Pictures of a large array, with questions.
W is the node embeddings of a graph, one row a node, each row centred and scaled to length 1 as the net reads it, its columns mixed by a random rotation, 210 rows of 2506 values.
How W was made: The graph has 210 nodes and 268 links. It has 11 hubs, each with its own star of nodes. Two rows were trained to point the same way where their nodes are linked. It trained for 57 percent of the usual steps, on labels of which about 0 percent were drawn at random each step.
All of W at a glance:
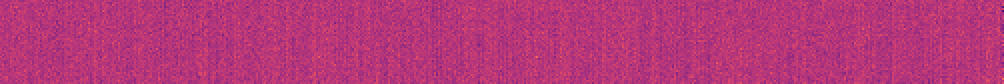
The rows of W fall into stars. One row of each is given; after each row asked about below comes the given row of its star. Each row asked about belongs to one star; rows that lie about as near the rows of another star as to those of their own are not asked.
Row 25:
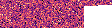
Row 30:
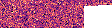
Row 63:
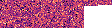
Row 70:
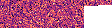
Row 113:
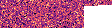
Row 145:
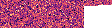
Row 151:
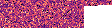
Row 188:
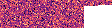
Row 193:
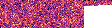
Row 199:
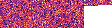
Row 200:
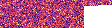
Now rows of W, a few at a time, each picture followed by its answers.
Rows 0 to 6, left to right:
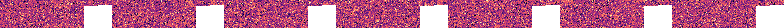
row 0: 25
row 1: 193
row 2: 193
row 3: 200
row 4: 30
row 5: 188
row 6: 30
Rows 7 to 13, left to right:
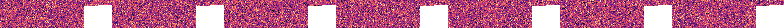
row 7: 199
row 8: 145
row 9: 70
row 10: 30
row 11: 30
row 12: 113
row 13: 113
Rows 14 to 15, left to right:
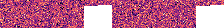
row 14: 151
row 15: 70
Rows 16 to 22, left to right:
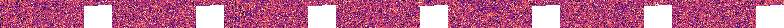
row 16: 193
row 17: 70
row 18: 200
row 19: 200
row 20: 188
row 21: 199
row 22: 30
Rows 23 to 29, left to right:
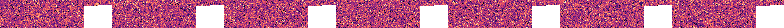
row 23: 199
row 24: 200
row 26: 63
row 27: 70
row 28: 70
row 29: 113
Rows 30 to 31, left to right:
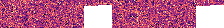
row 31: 70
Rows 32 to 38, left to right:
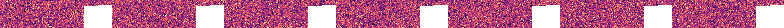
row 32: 145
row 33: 151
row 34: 25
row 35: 193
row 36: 199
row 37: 25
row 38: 199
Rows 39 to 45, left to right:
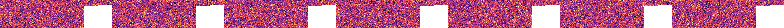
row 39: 30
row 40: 70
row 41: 145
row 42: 188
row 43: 145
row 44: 200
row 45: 188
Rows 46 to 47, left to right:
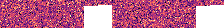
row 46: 113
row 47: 30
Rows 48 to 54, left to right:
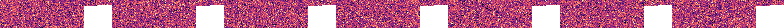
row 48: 145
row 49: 25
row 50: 25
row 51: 113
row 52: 63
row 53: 70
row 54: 193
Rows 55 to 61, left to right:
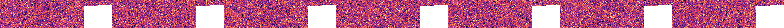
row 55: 193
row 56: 63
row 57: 193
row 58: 151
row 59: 151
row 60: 193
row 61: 63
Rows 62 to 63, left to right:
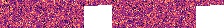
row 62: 70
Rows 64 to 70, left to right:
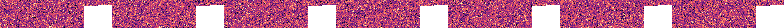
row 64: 145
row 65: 113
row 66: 25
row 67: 200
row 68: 199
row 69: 145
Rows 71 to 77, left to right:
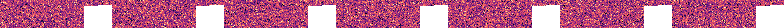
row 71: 151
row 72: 145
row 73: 70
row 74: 151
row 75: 200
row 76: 188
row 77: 63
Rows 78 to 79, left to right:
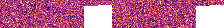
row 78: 193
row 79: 151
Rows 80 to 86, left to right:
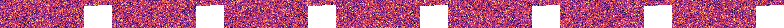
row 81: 25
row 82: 200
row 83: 25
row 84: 70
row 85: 193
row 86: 193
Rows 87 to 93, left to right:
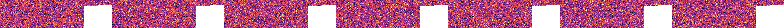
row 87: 193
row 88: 200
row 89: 151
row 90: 25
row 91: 113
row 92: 199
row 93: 188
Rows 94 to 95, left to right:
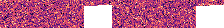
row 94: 151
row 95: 199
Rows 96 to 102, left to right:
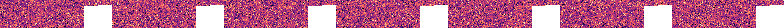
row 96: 113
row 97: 63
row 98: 25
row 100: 193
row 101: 113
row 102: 199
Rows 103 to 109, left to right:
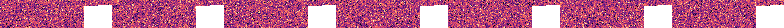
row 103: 63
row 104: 188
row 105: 113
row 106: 30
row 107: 70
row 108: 145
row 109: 200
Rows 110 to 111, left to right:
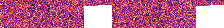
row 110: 188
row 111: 193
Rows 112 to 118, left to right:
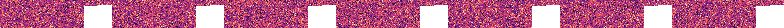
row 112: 145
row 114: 30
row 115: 63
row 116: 30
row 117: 145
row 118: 188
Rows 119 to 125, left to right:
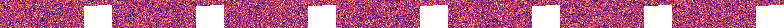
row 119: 188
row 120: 70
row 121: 25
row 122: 30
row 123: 151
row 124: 70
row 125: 193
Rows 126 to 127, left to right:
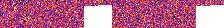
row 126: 199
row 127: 30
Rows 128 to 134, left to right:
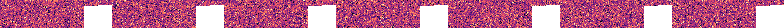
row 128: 63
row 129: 193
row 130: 30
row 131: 113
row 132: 200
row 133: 151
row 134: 63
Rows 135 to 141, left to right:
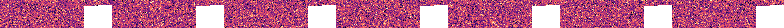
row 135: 63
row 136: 30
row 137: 151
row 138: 63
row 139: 145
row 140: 151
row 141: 70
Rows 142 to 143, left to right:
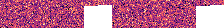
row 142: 30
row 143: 70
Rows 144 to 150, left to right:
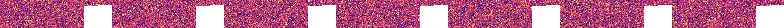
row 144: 199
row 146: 63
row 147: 199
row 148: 188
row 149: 30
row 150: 30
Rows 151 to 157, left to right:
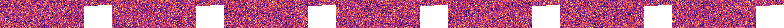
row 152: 63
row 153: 199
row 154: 188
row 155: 70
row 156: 145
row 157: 188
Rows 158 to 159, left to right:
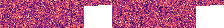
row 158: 151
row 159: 63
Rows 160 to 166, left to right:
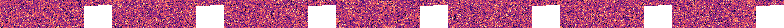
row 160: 151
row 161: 63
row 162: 63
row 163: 145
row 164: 30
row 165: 63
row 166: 193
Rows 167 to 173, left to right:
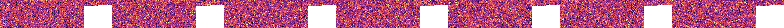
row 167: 63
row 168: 63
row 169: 30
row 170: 25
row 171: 200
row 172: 145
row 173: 145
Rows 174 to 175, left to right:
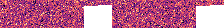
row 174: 188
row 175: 199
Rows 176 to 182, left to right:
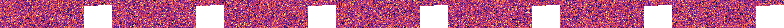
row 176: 151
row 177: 113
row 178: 188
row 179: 25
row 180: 63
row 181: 70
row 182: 145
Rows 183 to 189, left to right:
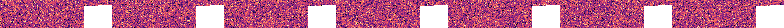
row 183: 63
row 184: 30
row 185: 63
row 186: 70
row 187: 199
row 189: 30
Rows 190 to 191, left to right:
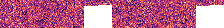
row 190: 193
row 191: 145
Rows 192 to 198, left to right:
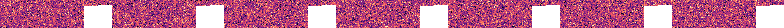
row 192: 200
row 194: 145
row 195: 145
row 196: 113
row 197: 30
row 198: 200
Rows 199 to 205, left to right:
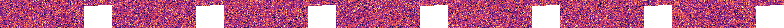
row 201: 30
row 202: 200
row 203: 145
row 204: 199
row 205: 188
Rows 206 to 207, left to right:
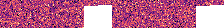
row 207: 199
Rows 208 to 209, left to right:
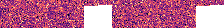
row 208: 113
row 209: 113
